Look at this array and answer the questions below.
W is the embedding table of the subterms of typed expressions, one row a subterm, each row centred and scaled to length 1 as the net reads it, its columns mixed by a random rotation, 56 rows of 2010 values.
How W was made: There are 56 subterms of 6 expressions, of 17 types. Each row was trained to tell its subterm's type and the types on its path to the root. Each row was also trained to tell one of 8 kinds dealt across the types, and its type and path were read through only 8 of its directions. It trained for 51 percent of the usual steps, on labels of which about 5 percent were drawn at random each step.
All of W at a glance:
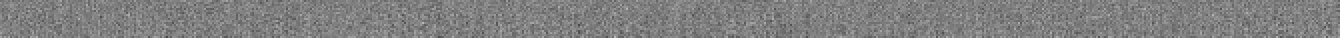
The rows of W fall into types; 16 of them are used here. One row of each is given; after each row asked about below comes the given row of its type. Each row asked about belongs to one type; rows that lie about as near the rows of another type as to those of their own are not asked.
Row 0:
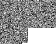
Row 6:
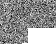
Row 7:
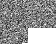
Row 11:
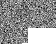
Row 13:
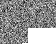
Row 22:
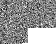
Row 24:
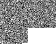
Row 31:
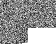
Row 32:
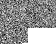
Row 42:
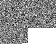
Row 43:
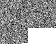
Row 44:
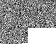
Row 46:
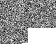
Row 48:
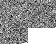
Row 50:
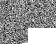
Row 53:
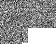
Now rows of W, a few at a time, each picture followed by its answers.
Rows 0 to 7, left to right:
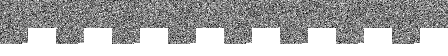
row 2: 53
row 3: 53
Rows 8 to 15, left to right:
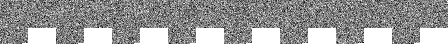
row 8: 22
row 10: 31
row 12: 6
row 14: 44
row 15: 0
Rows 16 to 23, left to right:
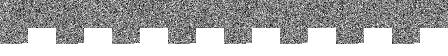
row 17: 7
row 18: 44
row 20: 6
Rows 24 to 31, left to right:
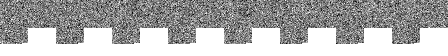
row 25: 31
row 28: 6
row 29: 31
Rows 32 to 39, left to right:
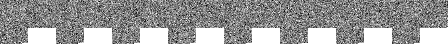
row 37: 44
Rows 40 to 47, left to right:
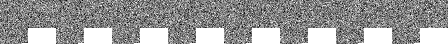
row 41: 13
